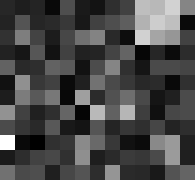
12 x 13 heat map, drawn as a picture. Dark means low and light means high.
Average level on the scale: 30%. Mirror symmetry: none. Odd patch: higher, in the top right.
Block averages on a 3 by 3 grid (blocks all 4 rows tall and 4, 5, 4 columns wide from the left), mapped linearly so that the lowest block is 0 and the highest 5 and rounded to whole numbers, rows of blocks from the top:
015
220
111
